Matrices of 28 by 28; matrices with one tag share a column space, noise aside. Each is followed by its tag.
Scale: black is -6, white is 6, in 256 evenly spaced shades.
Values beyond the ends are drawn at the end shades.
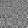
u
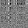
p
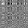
p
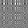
p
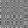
u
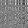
p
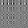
p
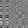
u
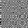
u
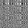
p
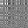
p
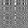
p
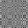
u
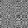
u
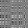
u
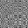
u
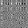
p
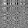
p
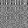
p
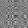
u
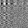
p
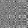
u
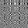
p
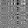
p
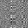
u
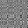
u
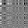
p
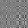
u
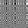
p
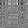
p
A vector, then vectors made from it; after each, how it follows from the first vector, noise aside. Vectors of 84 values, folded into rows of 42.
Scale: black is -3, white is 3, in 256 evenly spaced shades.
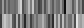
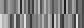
sign-scrambled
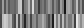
copied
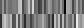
copied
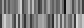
copied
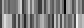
copied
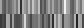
sign-scrambled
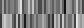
copied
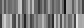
copied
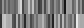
copied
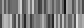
copied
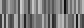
sign-scrambled
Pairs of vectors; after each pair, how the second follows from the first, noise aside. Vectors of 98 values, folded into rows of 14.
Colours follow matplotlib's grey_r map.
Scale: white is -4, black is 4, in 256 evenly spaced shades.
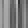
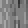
partly zeroed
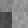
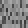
shuffled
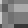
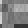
copied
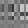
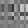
copied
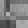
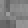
shrunk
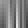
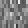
shuffled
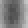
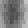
copied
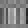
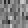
shuffled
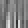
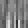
copied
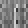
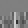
partly zeroed
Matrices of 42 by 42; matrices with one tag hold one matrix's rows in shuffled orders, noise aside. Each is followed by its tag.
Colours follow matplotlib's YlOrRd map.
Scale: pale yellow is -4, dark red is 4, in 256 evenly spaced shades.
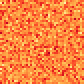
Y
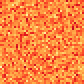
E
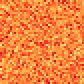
Y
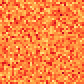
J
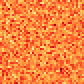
J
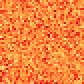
Y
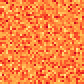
Y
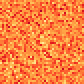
J
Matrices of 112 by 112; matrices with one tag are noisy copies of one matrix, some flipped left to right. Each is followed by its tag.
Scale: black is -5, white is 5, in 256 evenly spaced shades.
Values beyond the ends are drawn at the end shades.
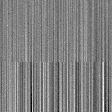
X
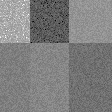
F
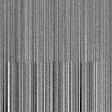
X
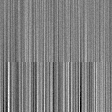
X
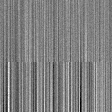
X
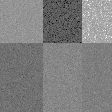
F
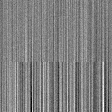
X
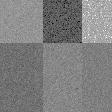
F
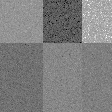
F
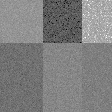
F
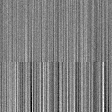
X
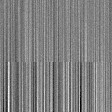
X
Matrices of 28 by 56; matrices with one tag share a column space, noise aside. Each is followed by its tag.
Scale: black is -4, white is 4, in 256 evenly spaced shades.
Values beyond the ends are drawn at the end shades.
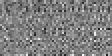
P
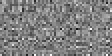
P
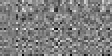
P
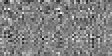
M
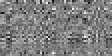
M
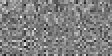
P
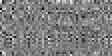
M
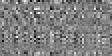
M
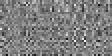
P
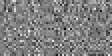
P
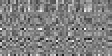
P
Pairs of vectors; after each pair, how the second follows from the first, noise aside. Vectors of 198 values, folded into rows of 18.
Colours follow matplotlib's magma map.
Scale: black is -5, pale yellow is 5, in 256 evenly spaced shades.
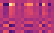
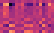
negated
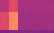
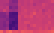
negated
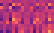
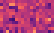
sign-scrambled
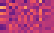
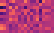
negated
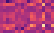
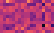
negated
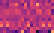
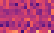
negated
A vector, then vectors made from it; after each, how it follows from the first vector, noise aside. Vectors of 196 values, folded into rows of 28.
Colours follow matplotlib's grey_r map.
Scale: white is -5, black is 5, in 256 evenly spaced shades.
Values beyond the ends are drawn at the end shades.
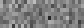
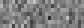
copied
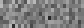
copied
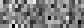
scaled up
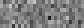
copied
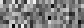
scaled up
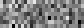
scaled up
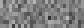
copied
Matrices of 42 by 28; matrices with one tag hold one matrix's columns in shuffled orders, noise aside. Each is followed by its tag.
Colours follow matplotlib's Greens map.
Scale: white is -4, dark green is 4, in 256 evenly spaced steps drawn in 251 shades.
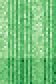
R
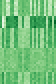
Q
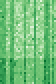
R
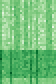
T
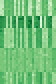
Q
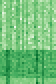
T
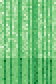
R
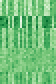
Q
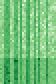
R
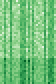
R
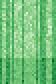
R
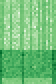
T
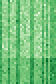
R
